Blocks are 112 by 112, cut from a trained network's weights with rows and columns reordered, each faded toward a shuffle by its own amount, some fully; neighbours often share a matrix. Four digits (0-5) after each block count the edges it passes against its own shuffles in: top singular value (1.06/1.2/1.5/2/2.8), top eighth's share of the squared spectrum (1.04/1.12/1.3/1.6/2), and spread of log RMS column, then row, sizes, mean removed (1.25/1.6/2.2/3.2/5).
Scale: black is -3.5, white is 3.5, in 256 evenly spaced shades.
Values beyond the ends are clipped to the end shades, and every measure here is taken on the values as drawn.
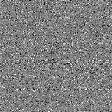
4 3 0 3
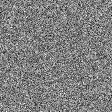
0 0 0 0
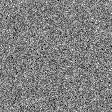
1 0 0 0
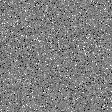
1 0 0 0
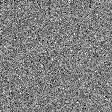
2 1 0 0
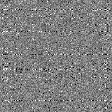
4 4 2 3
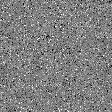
2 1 0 1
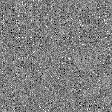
3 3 2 1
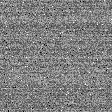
3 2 0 0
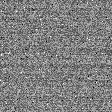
2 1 0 0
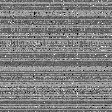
5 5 2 2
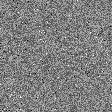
0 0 0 0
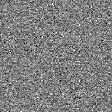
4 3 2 1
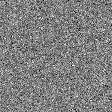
0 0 0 0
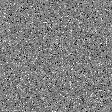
1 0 0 0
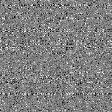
4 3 0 3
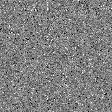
1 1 0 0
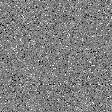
3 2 0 2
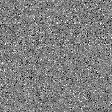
3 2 0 1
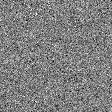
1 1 0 0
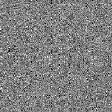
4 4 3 2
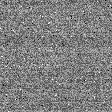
2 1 0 0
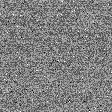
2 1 0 0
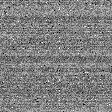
4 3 1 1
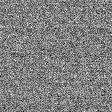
1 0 0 0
